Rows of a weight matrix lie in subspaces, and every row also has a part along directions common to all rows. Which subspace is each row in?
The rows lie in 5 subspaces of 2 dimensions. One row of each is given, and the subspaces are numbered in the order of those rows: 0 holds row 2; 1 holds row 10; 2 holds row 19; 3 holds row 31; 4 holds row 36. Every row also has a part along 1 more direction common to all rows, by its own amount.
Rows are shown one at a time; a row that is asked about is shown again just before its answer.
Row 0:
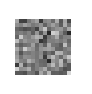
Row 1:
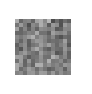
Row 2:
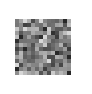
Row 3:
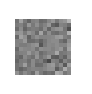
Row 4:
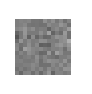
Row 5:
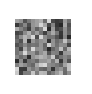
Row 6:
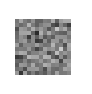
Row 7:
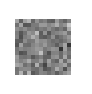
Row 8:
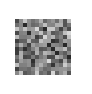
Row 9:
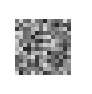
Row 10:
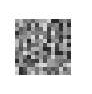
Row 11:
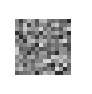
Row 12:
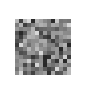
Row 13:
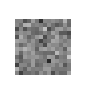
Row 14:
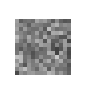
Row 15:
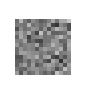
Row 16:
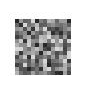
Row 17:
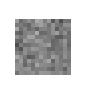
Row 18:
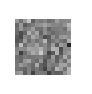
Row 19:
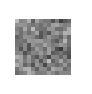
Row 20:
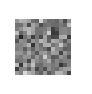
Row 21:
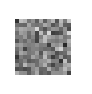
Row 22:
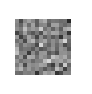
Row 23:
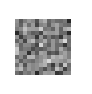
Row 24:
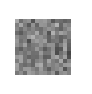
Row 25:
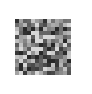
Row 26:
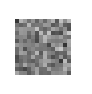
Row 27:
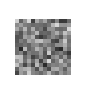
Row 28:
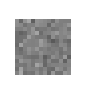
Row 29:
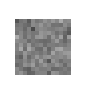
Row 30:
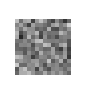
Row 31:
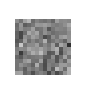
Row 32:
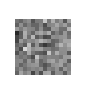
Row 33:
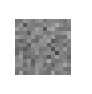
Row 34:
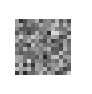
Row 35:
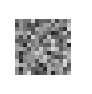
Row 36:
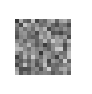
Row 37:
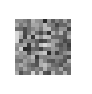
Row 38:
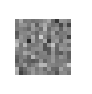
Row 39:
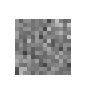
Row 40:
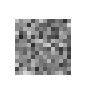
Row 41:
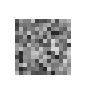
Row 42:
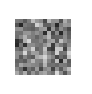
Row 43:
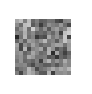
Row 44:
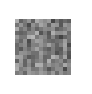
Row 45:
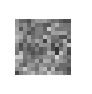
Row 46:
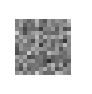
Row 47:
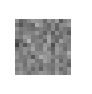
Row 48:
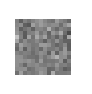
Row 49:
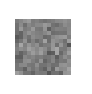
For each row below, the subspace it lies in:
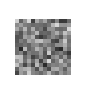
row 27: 2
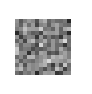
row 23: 4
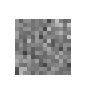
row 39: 1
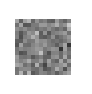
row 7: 3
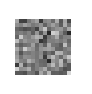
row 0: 0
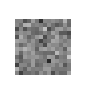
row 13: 0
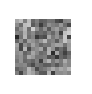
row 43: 2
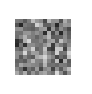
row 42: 1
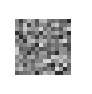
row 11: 4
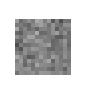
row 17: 1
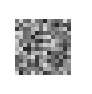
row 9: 2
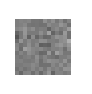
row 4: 2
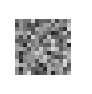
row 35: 3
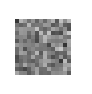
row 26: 0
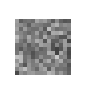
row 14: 3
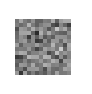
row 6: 4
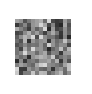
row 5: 1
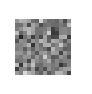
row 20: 0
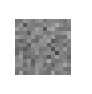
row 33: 0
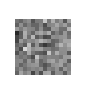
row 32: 2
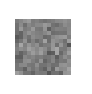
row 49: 3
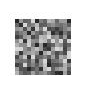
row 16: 4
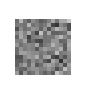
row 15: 4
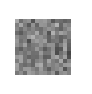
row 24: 1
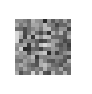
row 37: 2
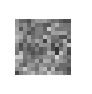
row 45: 3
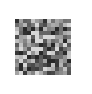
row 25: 4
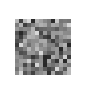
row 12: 3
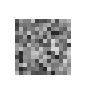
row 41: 3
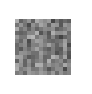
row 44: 1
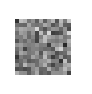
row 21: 0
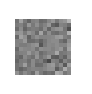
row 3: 4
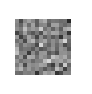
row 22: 4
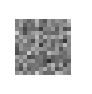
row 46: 4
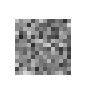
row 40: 0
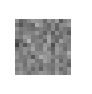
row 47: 1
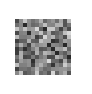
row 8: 0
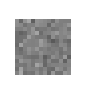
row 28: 3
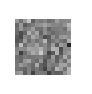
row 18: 3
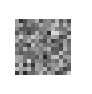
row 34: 0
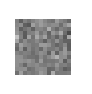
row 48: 2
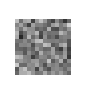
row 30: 0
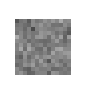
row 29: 2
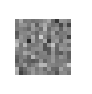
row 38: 1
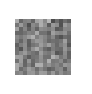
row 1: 1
